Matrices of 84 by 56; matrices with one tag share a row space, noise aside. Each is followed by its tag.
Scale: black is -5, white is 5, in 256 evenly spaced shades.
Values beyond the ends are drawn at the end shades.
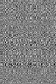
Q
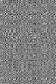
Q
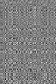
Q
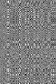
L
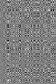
L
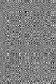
L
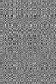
Q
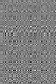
Q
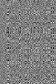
L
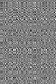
Q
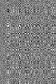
L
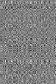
Q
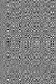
L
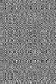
Q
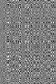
L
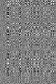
L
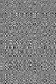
Q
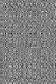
Q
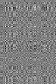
Q
